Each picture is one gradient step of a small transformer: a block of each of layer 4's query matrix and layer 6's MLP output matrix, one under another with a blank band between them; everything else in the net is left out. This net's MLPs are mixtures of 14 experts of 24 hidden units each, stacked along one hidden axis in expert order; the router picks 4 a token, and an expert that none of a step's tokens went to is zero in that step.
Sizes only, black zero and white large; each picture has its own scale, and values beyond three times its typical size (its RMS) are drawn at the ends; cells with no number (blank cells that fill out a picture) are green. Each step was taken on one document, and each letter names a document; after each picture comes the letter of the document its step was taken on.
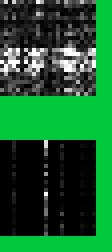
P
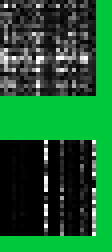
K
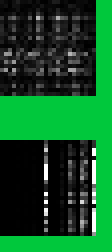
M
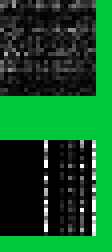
M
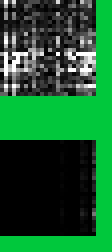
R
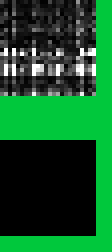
R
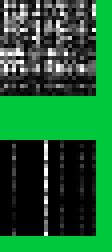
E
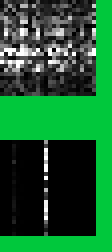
E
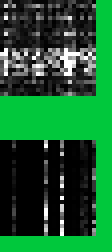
P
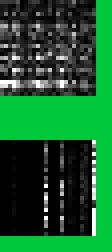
K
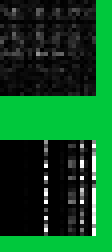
M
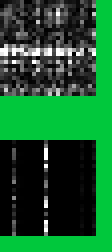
E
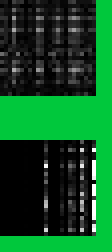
M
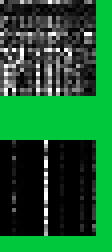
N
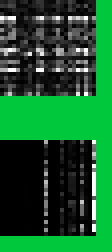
M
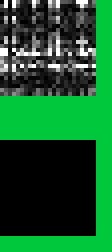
R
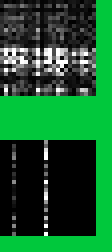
E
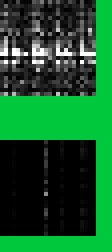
P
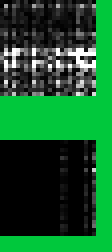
R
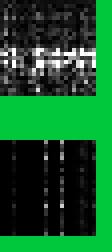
P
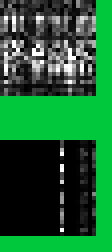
P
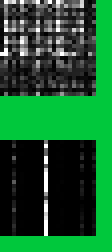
E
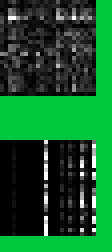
M
